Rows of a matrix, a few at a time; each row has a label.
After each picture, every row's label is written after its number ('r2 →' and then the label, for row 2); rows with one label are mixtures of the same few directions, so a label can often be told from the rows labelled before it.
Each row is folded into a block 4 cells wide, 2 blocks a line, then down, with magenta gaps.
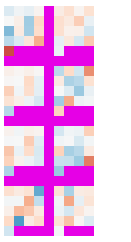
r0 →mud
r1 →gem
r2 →mud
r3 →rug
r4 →mud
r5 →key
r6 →rug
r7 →rug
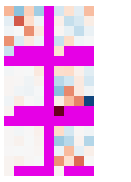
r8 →rug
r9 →rug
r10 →rug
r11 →key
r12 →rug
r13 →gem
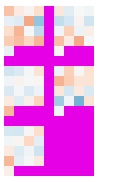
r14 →gem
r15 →gem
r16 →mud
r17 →gem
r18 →mud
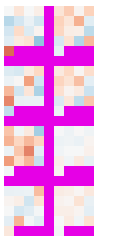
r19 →key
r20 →gem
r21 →mud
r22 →gem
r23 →key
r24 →gem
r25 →rug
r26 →gem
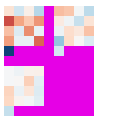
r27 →key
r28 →mud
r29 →mud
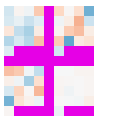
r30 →key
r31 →rug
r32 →mud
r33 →key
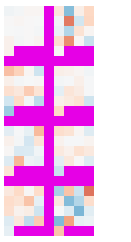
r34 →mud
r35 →rug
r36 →mud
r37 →key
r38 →rug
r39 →mud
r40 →gem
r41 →rug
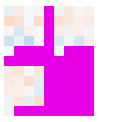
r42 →gem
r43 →gem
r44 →gem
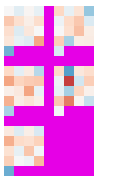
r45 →key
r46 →rug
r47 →key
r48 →rug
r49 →key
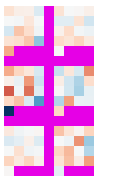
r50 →key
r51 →gem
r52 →mud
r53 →rug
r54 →gem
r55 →gem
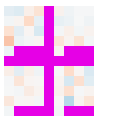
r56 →mud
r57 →gem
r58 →rug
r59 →rug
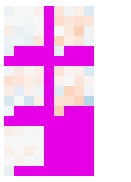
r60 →key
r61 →key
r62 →gem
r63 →key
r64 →mud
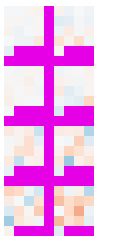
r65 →key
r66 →gem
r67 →mud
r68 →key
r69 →rug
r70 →rug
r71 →mud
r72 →key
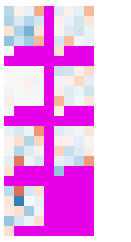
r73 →key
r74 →rug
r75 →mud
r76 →mud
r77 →rug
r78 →key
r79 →rug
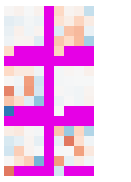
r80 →key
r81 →key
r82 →mud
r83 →key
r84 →key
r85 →rug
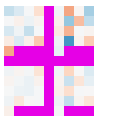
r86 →mud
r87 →rug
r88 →rug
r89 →rug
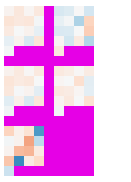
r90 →gem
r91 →gem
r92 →gem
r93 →gem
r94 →rug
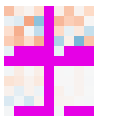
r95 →gem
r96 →gem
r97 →gem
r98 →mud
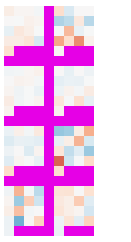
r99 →key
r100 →gem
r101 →mud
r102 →gem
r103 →key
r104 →mud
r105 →rug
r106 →gem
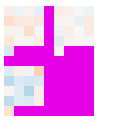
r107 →key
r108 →mud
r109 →key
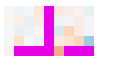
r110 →rug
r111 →key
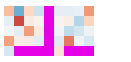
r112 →rug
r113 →rug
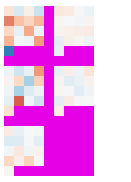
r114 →key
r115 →mud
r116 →rug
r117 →rug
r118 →gem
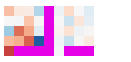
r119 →key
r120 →rug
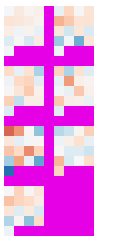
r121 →gem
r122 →gem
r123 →rug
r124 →rug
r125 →mud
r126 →mud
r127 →gem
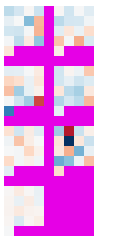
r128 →gem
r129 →gem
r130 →key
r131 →key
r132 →rug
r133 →rug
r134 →rug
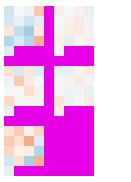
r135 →key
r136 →rug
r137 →rug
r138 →mud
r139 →gem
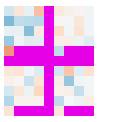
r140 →key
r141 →mud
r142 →mud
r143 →rug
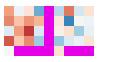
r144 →key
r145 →rug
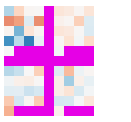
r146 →gem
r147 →gem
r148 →mud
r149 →rug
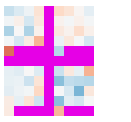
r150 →mud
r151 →mud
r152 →gem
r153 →key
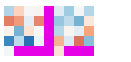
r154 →gem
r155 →gem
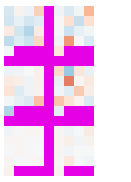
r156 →key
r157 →rug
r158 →key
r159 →rug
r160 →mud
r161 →rug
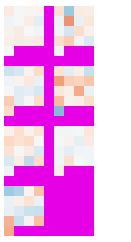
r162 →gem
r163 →rug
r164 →mud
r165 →key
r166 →gem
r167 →rug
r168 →mud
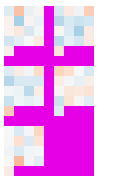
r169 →rug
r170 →key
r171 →key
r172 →mud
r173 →rug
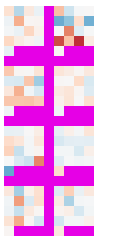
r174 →rug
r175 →gem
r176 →gem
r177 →gem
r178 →key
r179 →key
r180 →rug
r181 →rug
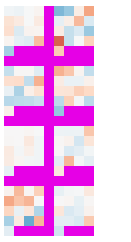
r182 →key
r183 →mud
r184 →gem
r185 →mud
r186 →mud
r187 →rug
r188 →gem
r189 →key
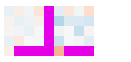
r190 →rug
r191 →key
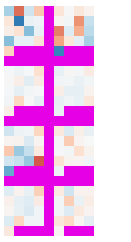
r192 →rug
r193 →mud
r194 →rug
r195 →key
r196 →key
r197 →rug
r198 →rug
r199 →rug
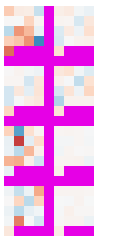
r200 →key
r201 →mud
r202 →mud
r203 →mud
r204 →rug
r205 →key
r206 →rug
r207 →key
